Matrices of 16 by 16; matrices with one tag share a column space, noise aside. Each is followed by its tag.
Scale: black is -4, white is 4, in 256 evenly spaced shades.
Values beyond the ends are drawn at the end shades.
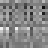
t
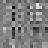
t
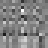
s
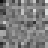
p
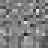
s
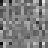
p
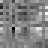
t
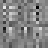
t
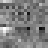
t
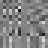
s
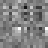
t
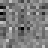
t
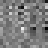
t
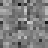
p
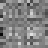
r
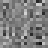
r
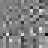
s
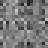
p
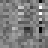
t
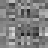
r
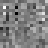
t
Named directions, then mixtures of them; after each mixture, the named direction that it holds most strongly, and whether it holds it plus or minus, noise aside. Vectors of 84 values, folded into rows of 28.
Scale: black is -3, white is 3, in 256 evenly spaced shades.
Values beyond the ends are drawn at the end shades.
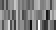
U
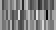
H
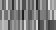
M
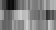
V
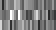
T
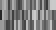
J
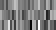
U, plus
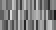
M, minus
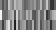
J, minus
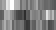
V, minus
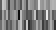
H, minus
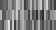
J, minus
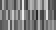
H, minus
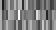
H, plus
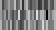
H, plus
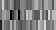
T, minus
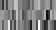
U, plus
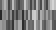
J, plus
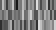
M, minus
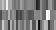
U, minus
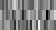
U, plus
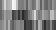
V, minus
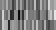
M, plus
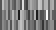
H, minus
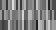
M, minus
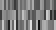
U, minus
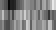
V, plus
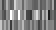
T, plus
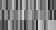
M, minus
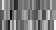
U, minus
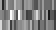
T, plus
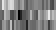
V, minus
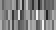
H, plus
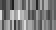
J, minus
